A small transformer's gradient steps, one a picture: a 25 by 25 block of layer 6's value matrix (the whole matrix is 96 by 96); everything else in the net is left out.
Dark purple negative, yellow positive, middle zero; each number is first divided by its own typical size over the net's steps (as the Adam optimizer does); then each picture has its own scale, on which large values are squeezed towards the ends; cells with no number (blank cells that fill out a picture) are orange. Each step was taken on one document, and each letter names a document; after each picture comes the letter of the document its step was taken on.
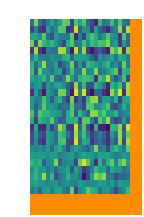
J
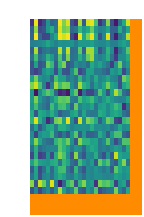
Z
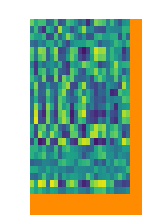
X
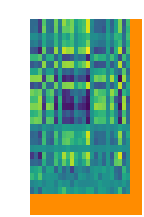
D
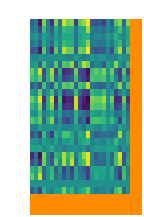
D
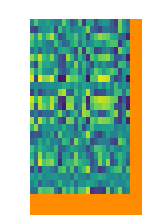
J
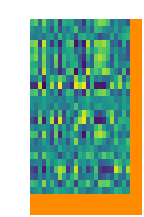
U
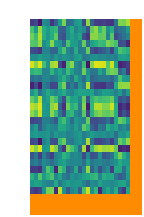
J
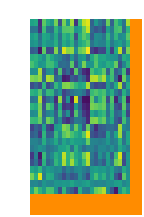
D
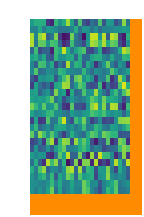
J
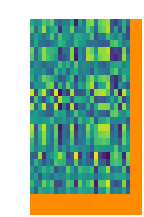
U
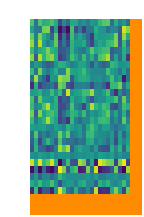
Z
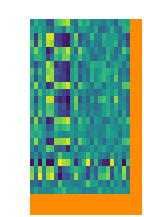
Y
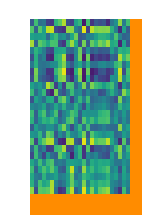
J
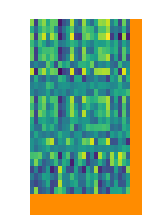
Z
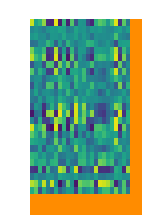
U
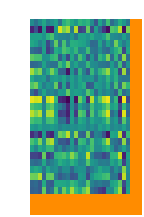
Y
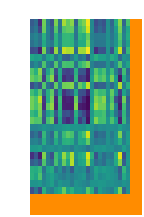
D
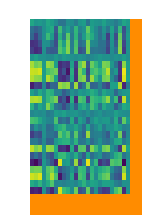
Y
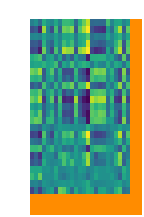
D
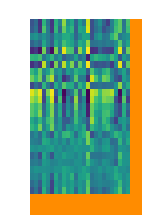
D
